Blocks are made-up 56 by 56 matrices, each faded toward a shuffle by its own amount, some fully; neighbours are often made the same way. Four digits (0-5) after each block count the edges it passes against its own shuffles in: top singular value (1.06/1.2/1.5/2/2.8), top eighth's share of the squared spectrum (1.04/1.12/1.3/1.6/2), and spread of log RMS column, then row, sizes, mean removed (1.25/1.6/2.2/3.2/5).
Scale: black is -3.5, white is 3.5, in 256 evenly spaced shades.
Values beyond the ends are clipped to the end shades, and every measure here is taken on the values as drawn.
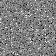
0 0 0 0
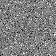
1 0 0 0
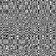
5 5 3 3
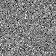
0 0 0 0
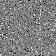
2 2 0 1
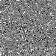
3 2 0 0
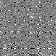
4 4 1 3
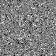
2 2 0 0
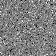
0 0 0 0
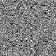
3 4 2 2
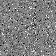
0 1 1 0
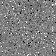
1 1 0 0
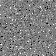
1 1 0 1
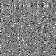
3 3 1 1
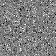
3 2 1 1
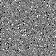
2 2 0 0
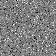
0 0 0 0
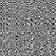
4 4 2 2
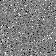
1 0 0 0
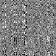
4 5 3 2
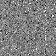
2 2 1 0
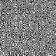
3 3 2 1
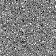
2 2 0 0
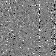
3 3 2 0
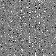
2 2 2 0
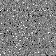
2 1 0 1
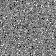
0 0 0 0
